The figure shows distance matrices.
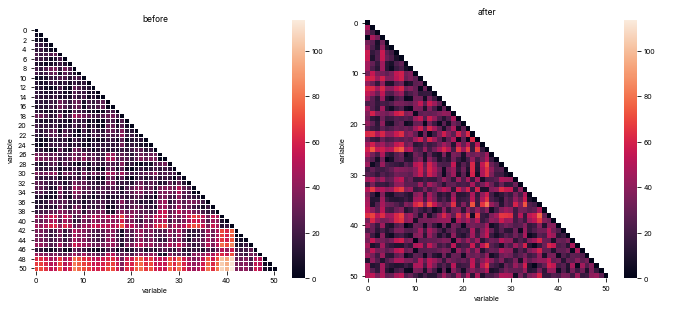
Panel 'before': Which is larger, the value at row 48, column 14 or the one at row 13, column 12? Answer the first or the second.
the first
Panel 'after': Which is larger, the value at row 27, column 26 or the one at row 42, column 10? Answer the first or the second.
the second
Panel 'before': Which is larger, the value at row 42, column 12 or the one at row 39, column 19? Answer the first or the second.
the second
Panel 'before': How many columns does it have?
51
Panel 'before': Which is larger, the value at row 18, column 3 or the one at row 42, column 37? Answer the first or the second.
the second
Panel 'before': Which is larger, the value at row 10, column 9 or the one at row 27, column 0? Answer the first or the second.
the second
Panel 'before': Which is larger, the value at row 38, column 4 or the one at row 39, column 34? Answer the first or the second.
the second
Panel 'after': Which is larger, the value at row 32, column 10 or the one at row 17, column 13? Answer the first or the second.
the second
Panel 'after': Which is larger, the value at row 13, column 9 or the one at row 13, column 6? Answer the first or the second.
the second
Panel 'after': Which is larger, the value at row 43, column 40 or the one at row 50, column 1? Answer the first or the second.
the second
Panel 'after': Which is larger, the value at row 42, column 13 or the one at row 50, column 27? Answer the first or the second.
the first
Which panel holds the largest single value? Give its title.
before
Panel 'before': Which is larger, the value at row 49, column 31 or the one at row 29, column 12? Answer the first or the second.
the first
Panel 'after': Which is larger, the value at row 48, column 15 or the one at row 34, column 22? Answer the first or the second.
the second
